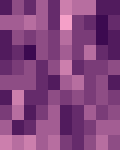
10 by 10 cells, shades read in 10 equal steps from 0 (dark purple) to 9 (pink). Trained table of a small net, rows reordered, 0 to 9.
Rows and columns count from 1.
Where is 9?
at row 2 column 6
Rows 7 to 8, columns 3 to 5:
2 2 4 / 1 3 5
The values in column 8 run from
2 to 6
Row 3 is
1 4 3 4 3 6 3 3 0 1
